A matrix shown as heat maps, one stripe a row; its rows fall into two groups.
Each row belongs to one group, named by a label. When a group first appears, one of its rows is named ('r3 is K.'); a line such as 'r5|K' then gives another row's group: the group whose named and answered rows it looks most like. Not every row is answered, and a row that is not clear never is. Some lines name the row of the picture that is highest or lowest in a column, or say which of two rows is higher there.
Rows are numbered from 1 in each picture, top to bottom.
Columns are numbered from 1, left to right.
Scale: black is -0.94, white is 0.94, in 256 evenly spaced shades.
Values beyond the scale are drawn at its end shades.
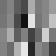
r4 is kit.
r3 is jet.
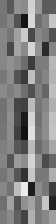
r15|jet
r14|kit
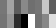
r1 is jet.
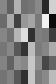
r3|kit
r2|jet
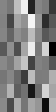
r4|jet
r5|kit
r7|jet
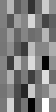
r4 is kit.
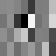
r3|kit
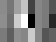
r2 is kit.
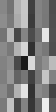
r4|kit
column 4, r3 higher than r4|No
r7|kit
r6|jet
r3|jet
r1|kit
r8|jet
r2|kit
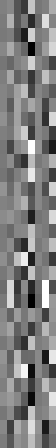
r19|kit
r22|jet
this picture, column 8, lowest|11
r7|kit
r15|kit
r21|jet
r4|jet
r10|kit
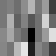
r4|kit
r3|jet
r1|jet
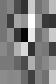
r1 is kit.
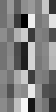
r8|kit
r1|jet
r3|kit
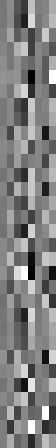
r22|jet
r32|jet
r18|kit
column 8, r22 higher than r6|No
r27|kit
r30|jet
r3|jet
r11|kit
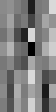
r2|jet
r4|jet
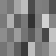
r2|jet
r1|kit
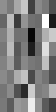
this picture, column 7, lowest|8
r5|jet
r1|kit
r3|jet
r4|jet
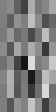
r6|jet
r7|jet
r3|jet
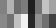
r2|kit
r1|jet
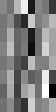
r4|jet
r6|jet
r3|jet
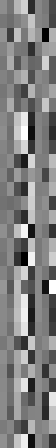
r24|kit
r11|kit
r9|kit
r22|kit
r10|kit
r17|kit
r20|kit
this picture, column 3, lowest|19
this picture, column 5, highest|19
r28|kit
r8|jet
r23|kit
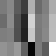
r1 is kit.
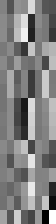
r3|kit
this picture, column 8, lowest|15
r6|jet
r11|kit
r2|kit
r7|jet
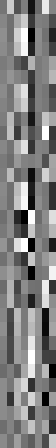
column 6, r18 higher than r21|Yes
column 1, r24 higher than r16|Yes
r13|jet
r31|jet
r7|kit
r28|kit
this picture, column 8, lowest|27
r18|kit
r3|kit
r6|jet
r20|jet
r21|jet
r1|jet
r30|kit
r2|kit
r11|kit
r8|kit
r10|jet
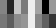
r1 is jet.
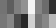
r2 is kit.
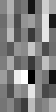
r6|kit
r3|jet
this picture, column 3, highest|6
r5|jet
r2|jet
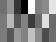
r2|jet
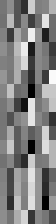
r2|jet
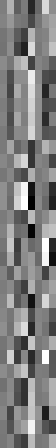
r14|kit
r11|jet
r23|kit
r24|kit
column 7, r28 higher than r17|No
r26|jet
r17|jet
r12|kit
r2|jet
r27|kit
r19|jet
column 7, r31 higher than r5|No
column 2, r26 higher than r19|Yes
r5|kit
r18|jet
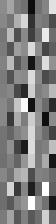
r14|jet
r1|jet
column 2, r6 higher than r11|No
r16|jet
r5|jet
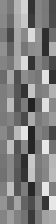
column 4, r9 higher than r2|No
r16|jet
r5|kit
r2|kit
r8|jet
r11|jet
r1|kit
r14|jet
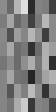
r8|kit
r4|jet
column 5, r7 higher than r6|Yes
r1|kit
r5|jet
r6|jet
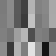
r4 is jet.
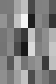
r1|kit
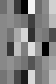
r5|jet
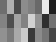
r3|kit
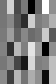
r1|jet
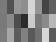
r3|jet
